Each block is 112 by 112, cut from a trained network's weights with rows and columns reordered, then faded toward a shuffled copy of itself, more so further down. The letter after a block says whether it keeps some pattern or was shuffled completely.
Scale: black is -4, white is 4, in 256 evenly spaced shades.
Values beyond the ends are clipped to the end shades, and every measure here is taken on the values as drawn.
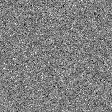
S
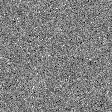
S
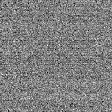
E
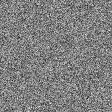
S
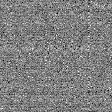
E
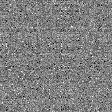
E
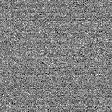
E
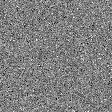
S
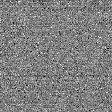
E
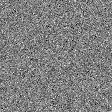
S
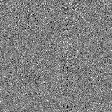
E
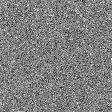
S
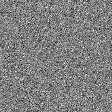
S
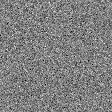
S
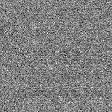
E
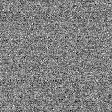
E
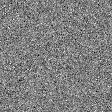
S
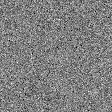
S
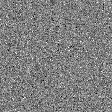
E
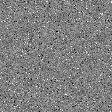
E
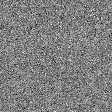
S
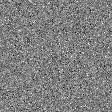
S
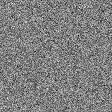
S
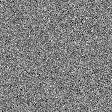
S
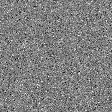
S
